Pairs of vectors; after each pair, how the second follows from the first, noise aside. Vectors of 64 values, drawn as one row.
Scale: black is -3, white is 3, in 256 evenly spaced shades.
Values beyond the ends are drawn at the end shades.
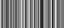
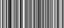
wrapped around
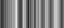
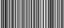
shuffled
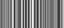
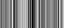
sign-scrambled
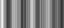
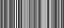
shuffled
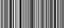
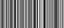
wrapped around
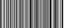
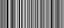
wrapped around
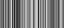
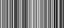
shuffled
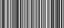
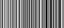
sign-scrambled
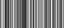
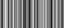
sign-scrambled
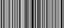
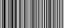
shuffled
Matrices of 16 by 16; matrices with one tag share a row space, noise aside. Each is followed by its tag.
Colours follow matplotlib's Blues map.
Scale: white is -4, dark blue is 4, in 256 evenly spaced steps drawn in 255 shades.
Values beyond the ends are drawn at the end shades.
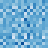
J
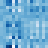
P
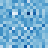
J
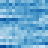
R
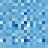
J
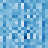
J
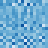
J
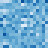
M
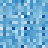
J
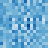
J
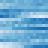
R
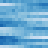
R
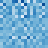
J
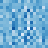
J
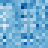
M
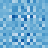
J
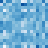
M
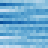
R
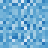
J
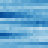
R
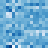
P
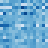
M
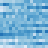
R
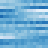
R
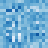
P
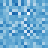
J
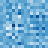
P
